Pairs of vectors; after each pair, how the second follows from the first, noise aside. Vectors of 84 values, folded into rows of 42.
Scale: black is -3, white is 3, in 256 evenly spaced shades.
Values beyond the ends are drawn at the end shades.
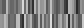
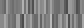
shrunk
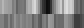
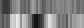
reversed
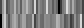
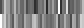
sign-scrambled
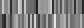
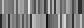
reversed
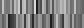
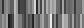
sign-scrambled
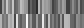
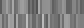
shrunk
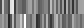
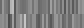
shrunk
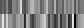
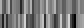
sign-scrambled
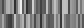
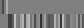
partly zeroed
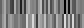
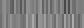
shrunk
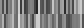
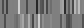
partly zeroed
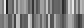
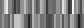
sign-scrambled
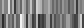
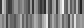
reversed
